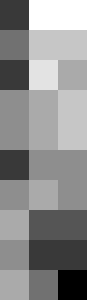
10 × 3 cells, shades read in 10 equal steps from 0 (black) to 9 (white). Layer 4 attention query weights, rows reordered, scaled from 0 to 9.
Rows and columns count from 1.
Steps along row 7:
up down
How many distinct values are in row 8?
2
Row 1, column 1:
2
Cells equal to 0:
1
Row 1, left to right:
2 9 9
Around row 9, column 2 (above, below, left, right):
3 4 5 2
